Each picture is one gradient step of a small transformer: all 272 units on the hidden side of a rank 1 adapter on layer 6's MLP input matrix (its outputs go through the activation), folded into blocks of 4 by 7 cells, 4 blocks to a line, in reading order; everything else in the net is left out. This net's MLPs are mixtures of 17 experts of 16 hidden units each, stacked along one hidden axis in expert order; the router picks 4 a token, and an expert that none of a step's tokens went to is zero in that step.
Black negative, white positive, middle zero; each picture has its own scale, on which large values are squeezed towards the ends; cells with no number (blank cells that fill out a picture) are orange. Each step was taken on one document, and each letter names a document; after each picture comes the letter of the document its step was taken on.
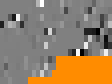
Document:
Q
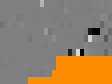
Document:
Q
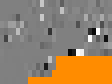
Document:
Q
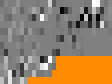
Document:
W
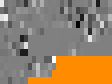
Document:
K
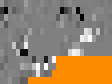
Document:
K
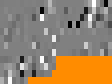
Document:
W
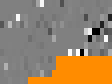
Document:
Q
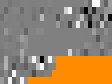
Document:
W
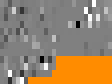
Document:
W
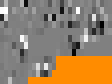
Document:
K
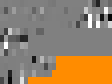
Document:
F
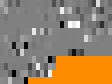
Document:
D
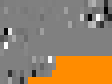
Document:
F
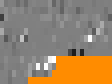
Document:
D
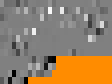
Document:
D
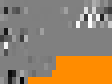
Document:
F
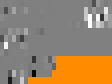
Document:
F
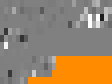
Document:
F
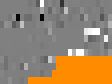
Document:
Q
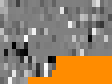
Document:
D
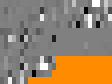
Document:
W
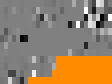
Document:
F
